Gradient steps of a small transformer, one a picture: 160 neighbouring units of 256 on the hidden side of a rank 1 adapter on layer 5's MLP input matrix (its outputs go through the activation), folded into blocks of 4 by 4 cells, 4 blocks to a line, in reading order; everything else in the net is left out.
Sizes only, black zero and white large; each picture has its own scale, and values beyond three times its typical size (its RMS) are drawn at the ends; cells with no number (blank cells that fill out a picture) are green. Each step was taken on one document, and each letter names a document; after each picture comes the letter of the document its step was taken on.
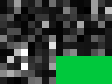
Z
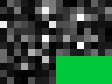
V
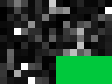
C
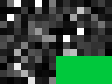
Z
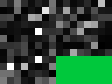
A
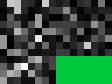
A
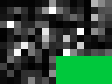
V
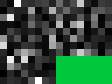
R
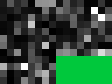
C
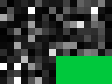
R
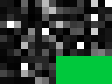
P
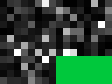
P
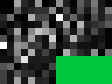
R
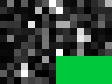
V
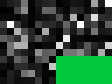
P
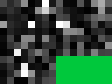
V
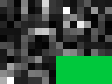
A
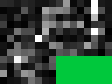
Z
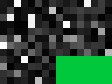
R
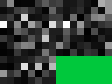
P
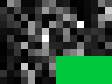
V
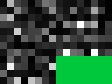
A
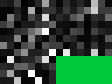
Z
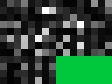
P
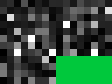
Z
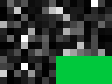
V
